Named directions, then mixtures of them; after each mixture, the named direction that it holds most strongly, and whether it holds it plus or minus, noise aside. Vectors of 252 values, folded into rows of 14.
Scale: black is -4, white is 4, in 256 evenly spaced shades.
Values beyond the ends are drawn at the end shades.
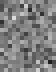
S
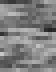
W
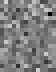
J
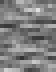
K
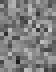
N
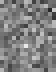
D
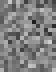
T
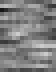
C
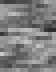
W, plus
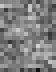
S, minus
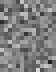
S, plus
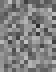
T, plus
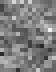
W, minus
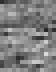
W, plus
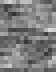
W, minus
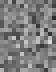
T, plus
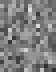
N, plus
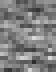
K, minus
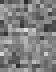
W, plus
